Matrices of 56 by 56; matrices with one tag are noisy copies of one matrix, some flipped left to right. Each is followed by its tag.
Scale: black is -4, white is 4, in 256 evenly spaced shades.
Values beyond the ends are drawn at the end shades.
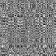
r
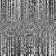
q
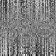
q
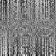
q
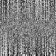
q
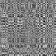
r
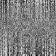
q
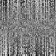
q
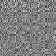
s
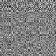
s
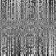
q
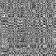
r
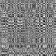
r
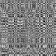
r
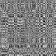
r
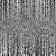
q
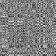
r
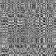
r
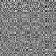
s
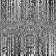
q
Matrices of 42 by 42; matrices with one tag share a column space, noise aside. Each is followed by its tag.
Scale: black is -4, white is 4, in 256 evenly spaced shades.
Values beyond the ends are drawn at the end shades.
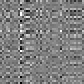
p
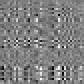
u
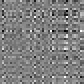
p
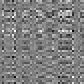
p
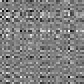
p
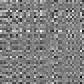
p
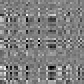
u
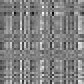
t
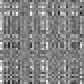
t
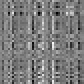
t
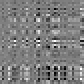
u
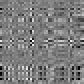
u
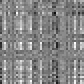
t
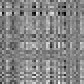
t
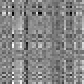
t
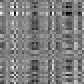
t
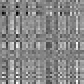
t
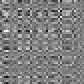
p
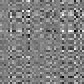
p
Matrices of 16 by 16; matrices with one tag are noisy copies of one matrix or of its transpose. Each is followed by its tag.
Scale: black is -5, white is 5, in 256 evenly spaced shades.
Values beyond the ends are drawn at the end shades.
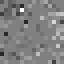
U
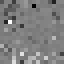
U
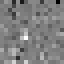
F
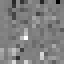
F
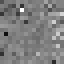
U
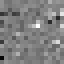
F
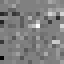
F
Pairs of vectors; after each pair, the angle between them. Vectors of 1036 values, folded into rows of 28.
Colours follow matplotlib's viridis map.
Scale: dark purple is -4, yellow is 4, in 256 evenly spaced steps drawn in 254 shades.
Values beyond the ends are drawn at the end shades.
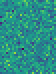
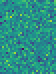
nearly parallel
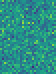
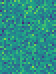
nearly opposite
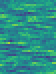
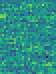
partly aligned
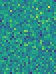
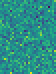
nearly opposite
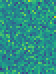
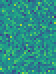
nearly opposite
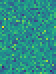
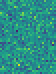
partly opposed
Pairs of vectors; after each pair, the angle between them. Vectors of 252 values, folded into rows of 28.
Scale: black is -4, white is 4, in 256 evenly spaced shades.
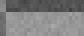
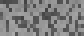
orthogonal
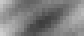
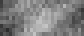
nearly opposite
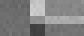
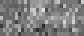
partly aligned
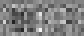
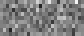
orthogonal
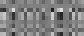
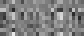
nearly opposite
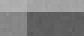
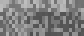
partly aligned
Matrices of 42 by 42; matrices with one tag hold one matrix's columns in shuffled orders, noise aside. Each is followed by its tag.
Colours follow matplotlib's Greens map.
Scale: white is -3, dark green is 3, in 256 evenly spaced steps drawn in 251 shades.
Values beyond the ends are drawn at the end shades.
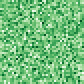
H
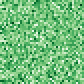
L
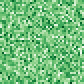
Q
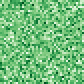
L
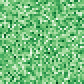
Q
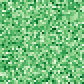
L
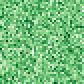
Q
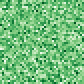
L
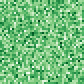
H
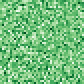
L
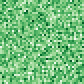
H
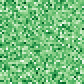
L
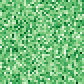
Q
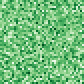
L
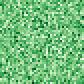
Q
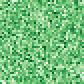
H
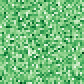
Q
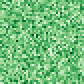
Q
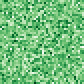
Q
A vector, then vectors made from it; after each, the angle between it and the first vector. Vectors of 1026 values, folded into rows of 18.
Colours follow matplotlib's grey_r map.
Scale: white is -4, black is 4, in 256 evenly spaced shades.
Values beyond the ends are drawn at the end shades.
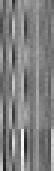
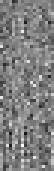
partly aligned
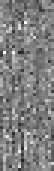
partly opposed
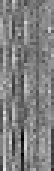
nearly opposite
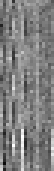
nearly parallel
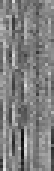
nearly opposite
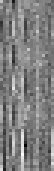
nearly parallel
